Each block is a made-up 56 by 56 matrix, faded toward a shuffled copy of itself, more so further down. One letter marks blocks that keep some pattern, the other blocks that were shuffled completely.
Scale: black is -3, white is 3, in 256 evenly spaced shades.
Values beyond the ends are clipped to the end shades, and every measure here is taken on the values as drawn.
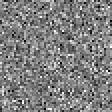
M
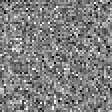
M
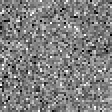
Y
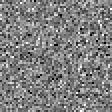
M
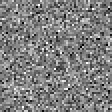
Y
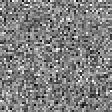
M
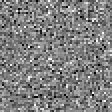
M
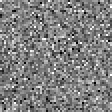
M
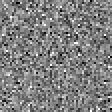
M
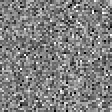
M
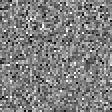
M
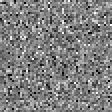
M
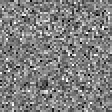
M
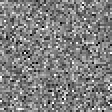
Y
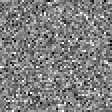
Y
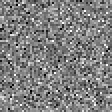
Y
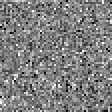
M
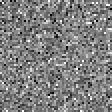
Y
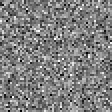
Y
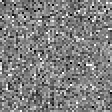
M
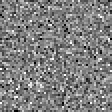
M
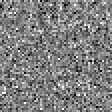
M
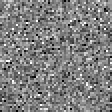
Y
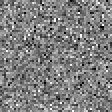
Y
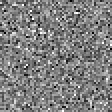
Y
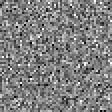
Y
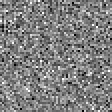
M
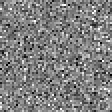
Y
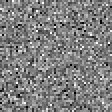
M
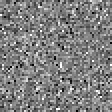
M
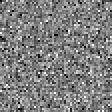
M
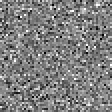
M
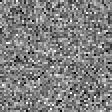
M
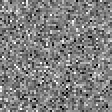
Y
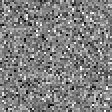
Y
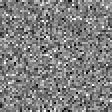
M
